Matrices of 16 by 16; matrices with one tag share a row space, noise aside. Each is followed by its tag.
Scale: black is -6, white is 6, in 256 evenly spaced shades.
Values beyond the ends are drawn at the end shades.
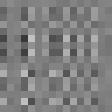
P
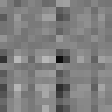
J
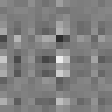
J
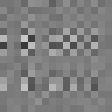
P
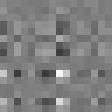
J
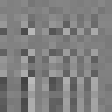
P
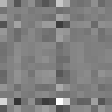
J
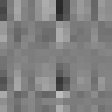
J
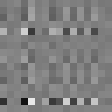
P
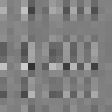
P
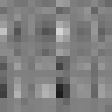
J
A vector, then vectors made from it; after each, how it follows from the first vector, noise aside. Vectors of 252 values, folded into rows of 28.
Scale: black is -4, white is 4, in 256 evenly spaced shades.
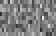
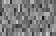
sign-scrambled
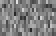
wrapped around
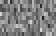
negated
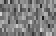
negated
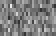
wrapped around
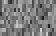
sign-scrambled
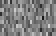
sign-scrambled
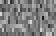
negated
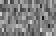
negated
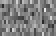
wrapped around
